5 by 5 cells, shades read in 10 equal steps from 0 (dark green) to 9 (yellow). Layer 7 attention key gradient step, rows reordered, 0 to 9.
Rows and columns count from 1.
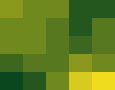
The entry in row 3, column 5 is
3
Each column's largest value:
5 4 4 8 9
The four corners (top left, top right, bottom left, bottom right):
5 1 0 9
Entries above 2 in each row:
3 4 4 4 3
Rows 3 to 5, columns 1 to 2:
4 4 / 2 3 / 0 1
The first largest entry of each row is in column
1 1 1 4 5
